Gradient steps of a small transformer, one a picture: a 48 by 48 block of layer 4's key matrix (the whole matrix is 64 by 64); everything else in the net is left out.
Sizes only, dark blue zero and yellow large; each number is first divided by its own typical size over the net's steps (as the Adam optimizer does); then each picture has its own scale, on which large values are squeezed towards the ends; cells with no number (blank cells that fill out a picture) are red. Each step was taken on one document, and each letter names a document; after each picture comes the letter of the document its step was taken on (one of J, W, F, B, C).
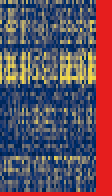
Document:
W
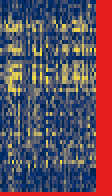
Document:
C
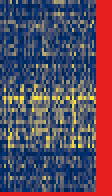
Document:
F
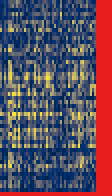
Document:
C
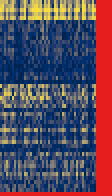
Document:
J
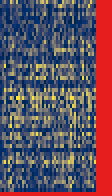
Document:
F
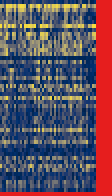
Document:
J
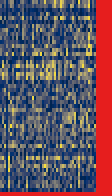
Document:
F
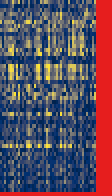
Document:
C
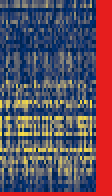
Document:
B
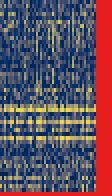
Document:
W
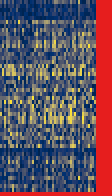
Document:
F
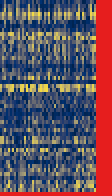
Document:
J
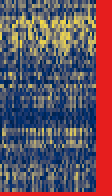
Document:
J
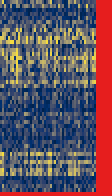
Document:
B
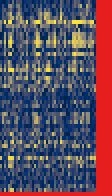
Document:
C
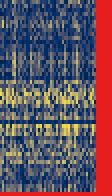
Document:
B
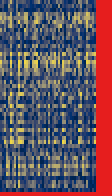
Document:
J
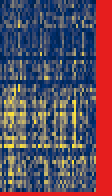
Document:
C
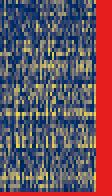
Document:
W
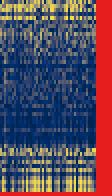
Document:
J
